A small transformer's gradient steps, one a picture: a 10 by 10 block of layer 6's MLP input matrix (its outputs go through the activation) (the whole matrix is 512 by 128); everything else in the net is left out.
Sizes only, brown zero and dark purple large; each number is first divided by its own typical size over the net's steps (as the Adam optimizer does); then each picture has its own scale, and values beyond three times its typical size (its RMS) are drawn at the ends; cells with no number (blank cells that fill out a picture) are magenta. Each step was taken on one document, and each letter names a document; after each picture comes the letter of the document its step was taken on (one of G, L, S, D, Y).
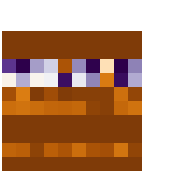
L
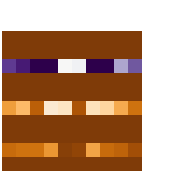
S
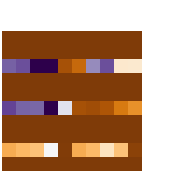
S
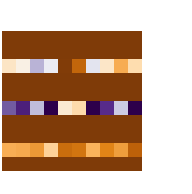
S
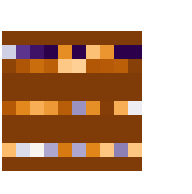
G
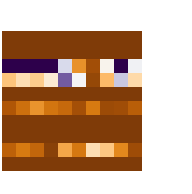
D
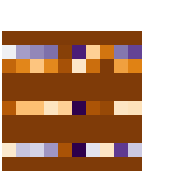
G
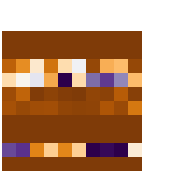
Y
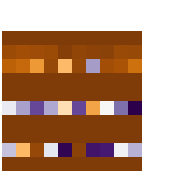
G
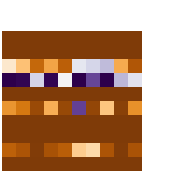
D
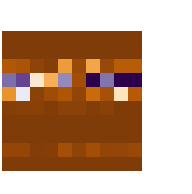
Y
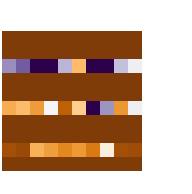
S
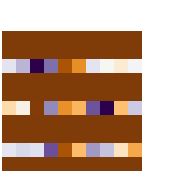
S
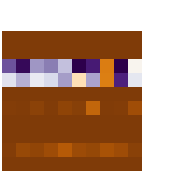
L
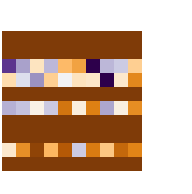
D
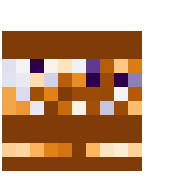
L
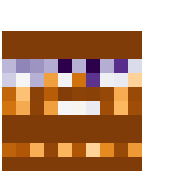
L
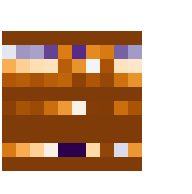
G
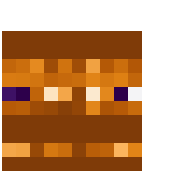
Y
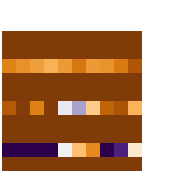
S
